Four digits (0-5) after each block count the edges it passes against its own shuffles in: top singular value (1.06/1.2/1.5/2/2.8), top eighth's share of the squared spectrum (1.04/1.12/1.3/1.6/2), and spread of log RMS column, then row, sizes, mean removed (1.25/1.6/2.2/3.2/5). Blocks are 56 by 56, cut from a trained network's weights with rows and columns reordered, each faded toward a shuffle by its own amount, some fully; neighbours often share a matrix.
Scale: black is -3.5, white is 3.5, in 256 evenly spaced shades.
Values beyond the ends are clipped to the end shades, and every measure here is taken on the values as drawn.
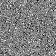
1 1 0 0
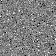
0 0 0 0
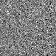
2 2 1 0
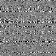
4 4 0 3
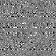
4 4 1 3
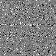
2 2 0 2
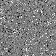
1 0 0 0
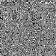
2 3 1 1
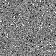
0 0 0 0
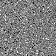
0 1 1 0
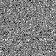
2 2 0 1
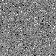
1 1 0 0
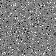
0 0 0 0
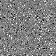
2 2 1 1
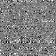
3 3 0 3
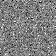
0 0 0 0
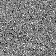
0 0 0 0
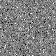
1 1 0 0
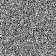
2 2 0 0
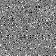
3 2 0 2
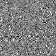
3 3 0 1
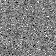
0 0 0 0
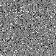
2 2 0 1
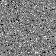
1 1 0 0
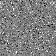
0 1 0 0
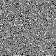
2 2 0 2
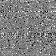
3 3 0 2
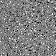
1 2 0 1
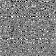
3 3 0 3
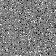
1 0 0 0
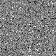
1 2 1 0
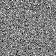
1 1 0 0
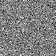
0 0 0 0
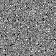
1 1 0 0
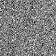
2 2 1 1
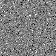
1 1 0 0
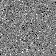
1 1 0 0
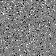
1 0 0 0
